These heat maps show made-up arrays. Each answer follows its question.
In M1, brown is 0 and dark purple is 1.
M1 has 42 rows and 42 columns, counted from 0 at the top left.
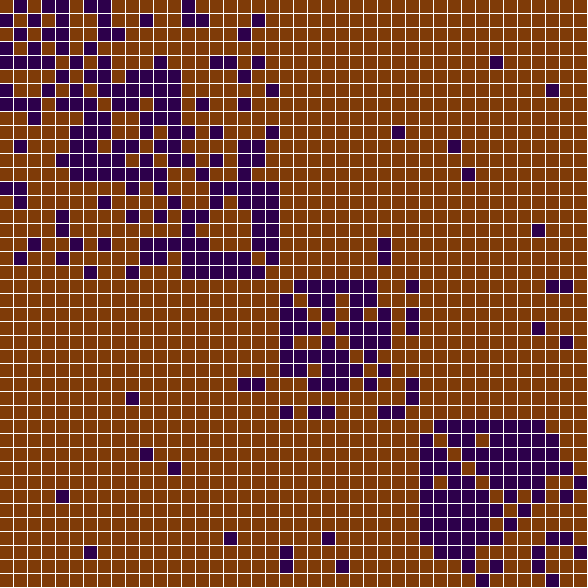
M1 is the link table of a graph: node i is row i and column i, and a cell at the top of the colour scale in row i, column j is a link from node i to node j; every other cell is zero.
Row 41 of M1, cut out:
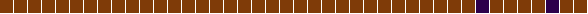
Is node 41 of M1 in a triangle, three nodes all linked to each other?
no
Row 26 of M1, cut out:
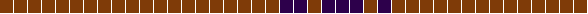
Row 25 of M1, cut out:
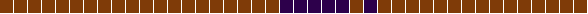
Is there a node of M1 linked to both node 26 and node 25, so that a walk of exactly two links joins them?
yes
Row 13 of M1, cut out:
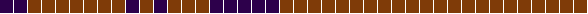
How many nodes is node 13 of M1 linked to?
9
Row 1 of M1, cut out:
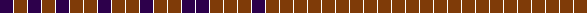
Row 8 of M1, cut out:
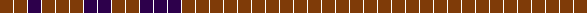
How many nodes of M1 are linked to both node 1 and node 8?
3
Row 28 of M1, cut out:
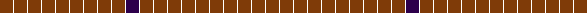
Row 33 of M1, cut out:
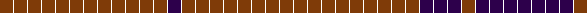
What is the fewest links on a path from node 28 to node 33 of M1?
3
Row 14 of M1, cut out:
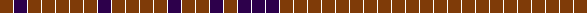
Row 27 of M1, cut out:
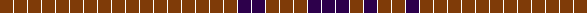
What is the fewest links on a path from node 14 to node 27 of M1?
2
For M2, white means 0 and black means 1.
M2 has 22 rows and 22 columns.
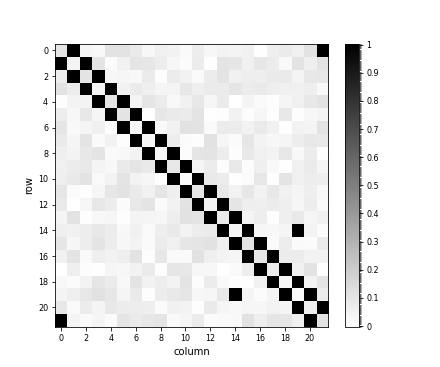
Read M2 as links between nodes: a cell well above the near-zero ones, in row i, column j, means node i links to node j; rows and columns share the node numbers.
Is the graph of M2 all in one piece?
yes
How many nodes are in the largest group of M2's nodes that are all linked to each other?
2
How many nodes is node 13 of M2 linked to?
2
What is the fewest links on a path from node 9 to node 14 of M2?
5
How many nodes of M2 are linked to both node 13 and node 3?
0
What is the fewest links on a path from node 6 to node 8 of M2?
2
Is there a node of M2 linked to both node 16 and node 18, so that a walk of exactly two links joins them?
yes
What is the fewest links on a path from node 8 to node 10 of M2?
2
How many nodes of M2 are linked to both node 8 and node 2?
0
